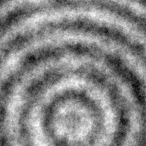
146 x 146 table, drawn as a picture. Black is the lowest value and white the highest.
No lone cell stands out from its neighbours. No row or column stands out. The ninth with the lowest average is the middle right. Concentric rings centre on the bottom middle. Overall the values sit about 50% of the way up the scale. There is no overall slope.
